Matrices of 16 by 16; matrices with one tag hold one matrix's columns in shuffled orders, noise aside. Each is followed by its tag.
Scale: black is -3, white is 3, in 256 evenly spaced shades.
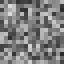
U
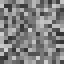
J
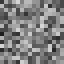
J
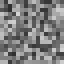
U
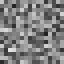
J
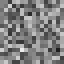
J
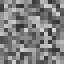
J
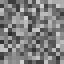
J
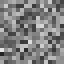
J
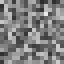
U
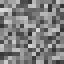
J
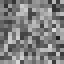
U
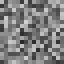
J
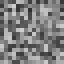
U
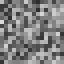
U
